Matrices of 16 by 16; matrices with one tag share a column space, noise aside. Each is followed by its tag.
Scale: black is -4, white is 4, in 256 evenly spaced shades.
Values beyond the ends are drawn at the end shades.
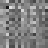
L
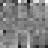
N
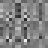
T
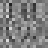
T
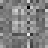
L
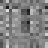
L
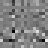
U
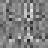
T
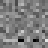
U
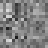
T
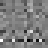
U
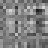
L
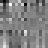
N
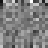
N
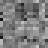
T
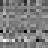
U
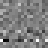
U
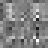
T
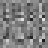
T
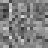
T
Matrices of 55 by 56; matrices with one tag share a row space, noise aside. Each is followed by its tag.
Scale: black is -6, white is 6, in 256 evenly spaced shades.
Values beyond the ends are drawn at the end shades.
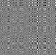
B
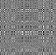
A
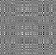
A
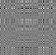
A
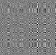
B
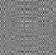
A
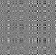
B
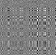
B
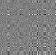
B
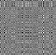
A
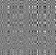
B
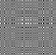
A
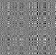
B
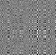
B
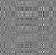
A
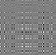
A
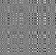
B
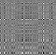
A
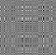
A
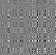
B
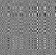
B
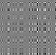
B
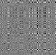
B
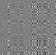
B
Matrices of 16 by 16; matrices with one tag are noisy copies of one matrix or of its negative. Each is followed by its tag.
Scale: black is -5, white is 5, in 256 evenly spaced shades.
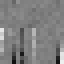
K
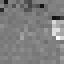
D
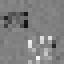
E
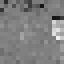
D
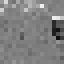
D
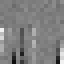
K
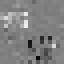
E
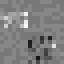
E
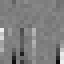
K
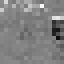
D
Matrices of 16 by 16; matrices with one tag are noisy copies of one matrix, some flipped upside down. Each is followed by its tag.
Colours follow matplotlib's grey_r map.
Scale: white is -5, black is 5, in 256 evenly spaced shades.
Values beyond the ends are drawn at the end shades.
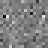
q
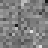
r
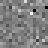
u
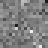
r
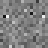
q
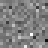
u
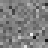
u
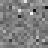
u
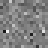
q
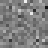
u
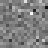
u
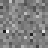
q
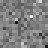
r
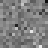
r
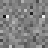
q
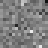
r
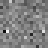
q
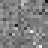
r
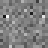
q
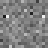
q
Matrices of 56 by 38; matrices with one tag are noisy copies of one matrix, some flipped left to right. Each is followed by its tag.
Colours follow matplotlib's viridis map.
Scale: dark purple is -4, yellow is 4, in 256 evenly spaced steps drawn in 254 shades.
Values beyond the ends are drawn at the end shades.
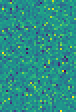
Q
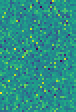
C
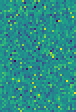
C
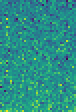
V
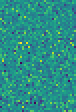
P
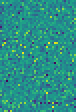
P
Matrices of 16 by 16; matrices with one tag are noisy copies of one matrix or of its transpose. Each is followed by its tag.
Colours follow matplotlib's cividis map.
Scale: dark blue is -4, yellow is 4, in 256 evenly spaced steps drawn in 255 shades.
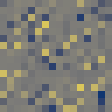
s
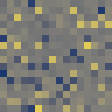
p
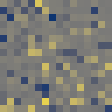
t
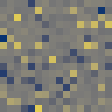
p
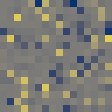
p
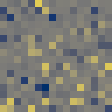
t
